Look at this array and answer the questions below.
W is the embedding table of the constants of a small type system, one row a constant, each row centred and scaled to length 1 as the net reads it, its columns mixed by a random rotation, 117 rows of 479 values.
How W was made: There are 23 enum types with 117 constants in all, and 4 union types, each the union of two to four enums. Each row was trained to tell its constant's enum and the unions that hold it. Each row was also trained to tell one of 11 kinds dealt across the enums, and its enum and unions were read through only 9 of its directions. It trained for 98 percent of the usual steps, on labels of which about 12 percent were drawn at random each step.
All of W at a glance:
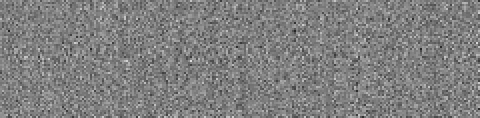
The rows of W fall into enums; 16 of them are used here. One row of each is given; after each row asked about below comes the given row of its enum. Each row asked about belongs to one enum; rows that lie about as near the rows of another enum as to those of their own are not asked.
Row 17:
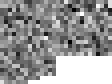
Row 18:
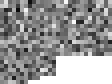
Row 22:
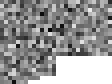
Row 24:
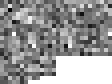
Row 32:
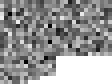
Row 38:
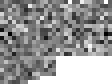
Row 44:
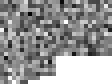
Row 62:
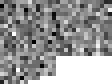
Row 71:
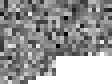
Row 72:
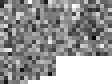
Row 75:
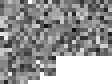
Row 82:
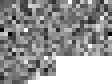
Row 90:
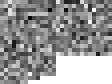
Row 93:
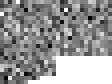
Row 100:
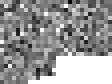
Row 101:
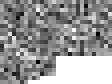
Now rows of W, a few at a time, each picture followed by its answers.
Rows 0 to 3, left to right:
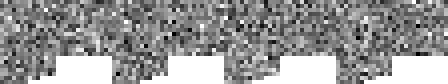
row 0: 62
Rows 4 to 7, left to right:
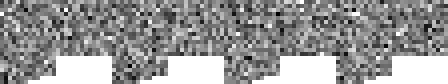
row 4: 93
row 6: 22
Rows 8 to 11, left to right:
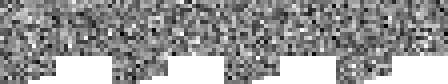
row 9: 93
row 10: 24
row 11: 75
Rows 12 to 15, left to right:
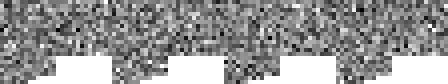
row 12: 22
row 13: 75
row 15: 71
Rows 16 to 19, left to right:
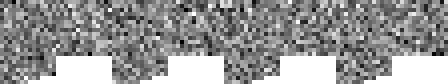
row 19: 100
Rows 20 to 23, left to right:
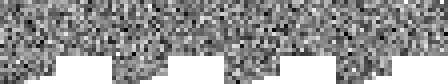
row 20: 72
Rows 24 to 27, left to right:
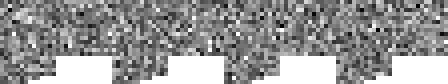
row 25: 62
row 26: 72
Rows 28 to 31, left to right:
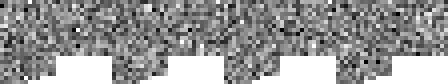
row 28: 62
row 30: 32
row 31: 22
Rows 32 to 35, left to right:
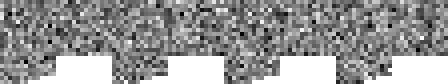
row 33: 24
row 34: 24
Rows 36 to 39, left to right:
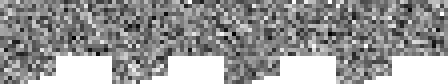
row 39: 32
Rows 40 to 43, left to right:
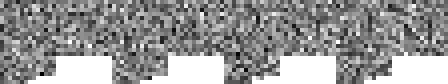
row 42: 93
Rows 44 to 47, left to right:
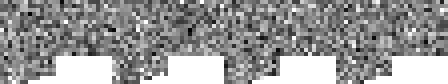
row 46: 44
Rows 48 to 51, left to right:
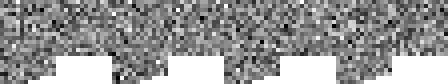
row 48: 22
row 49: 93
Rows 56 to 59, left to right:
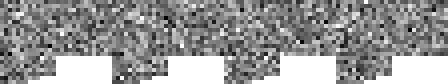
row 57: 24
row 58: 90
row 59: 62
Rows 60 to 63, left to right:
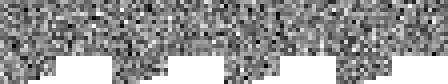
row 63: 72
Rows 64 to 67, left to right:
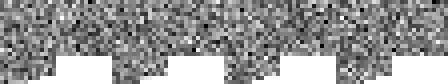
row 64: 18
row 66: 90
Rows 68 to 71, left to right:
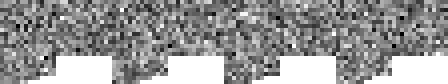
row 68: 18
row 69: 38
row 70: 24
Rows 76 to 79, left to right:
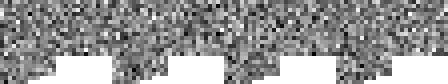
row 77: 38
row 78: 62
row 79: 62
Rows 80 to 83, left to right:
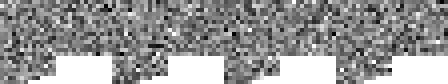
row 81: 72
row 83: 75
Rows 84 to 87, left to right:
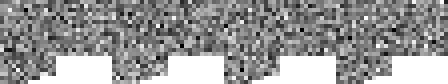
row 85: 32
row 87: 22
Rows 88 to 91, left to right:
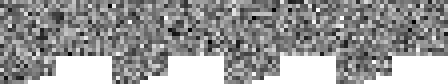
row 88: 24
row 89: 32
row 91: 75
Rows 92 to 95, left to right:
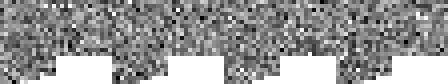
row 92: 75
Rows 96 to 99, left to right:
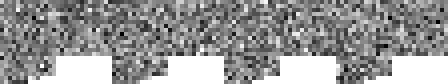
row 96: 71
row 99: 93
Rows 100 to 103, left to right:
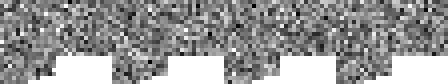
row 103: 72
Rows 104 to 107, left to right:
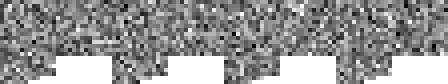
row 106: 72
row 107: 32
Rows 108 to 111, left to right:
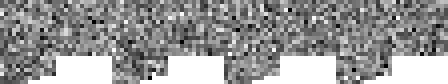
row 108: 93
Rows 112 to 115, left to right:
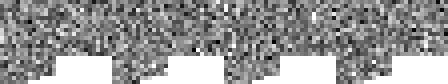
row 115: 75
